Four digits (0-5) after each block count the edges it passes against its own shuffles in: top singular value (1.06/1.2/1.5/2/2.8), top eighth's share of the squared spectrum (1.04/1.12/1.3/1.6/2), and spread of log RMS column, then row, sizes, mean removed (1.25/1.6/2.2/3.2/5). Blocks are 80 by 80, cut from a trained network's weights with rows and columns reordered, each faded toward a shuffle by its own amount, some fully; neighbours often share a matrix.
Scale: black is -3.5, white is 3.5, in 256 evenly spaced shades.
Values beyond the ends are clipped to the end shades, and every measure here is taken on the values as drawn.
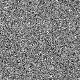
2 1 0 0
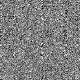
3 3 2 1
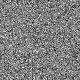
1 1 0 0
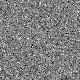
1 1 0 0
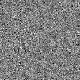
3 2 1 0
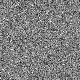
1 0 0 0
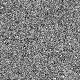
0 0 0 0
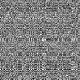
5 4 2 3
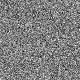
0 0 0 0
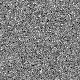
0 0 0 0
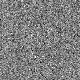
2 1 0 0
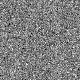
1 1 0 0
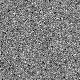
0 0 0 0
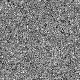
0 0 0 0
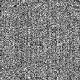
3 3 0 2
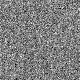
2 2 0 0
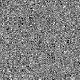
3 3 1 1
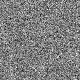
1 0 0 0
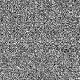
3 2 0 1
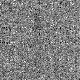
2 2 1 1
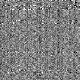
3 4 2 3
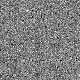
1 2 0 1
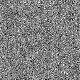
1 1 0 0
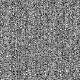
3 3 1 2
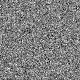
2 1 0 0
